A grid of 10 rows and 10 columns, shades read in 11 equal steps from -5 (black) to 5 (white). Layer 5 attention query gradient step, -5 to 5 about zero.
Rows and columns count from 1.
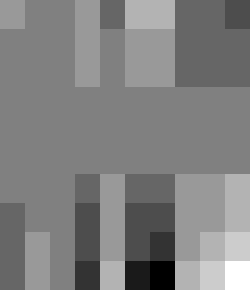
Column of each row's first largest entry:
6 4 4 1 1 1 10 10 10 10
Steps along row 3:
same same up down up same down same same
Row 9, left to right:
-1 1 0 -2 1 -2 -3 1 2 3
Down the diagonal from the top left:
1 0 0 0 0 0 -1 1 2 5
